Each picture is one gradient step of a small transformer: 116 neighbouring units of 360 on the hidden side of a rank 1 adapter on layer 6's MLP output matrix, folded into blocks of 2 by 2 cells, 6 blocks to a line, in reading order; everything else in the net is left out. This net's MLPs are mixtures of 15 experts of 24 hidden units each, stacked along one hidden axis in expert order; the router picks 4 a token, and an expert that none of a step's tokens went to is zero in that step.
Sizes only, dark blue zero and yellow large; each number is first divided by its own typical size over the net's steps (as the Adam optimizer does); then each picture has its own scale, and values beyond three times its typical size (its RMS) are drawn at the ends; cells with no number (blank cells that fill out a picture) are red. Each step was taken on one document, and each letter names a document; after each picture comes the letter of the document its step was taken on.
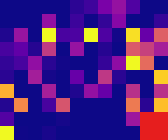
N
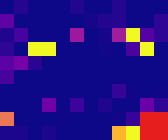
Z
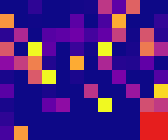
N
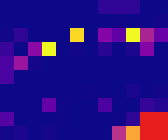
Z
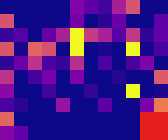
N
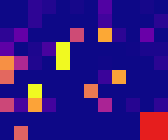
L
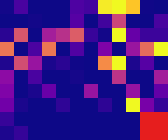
N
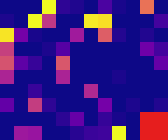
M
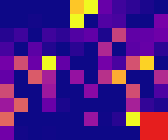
N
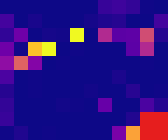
Z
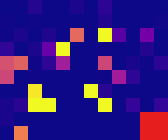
L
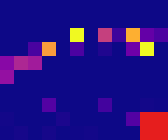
Z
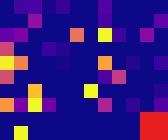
L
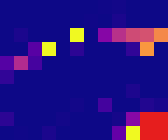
Z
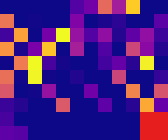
N
